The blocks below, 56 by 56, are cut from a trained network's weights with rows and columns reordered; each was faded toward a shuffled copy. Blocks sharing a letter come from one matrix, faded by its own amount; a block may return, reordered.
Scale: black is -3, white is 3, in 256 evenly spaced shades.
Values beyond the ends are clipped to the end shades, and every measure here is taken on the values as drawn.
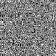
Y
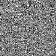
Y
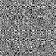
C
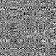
C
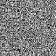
Y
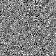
Y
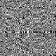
C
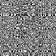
C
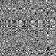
C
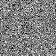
Y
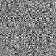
C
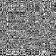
C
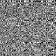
C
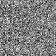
Y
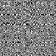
C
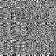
C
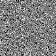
Y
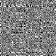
C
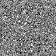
Y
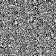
Y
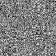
Y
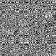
C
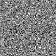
Y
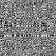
C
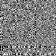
C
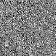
Y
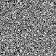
Y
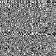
C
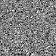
Y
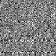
C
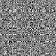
C
